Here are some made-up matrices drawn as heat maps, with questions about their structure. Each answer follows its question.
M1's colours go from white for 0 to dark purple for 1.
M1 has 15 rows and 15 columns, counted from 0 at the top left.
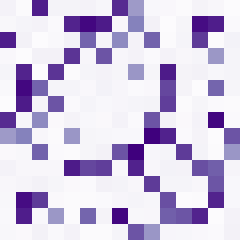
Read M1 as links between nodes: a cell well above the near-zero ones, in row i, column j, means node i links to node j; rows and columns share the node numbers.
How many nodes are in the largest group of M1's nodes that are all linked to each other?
3
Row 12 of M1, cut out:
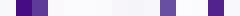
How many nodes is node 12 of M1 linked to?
4
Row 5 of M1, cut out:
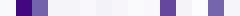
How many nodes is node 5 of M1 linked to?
4
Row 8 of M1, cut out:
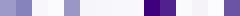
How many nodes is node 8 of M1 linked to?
6
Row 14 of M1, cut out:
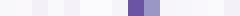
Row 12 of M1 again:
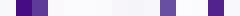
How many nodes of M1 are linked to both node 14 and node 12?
0
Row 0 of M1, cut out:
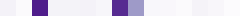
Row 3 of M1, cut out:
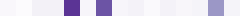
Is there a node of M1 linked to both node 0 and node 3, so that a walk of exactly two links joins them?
no
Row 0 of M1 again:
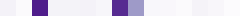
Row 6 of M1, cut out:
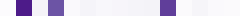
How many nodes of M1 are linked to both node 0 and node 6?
0
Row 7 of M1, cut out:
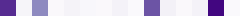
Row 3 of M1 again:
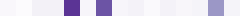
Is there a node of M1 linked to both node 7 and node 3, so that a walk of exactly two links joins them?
yes
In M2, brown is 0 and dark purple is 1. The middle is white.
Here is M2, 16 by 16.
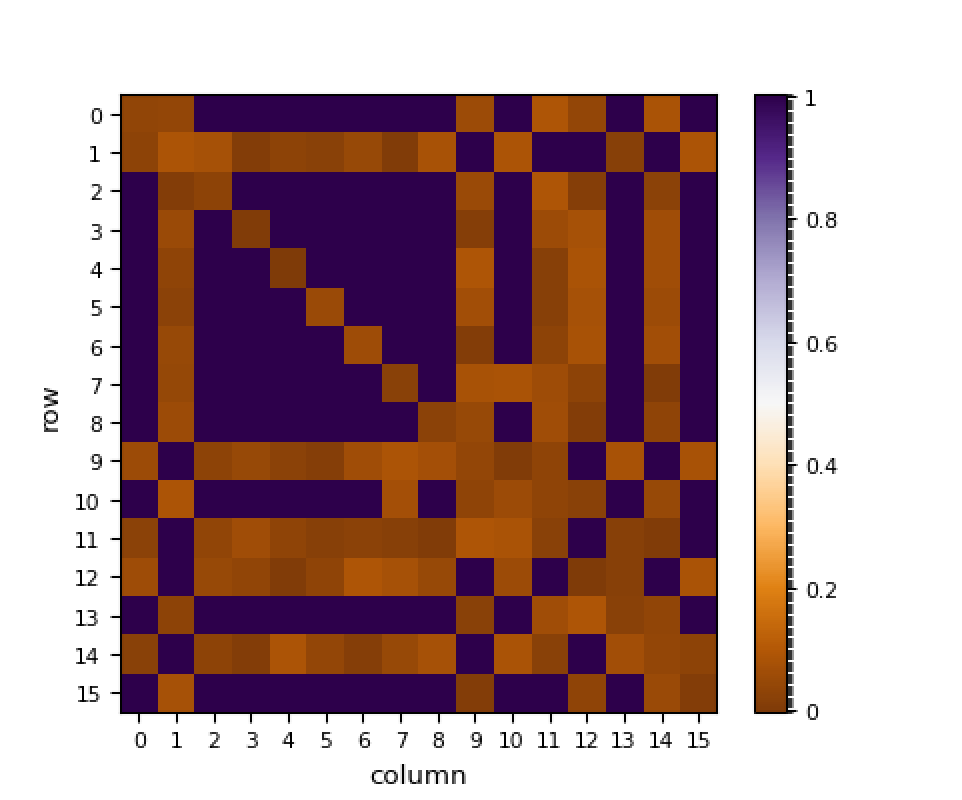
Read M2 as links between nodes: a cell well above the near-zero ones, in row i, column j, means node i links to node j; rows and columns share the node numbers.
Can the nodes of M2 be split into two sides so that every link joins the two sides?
no
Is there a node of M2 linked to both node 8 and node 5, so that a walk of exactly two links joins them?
yes
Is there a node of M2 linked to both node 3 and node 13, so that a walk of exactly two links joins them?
yes
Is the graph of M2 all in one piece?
yes
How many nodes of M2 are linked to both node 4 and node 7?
8
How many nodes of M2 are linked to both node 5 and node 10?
8
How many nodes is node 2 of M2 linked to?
10
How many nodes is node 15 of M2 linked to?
11
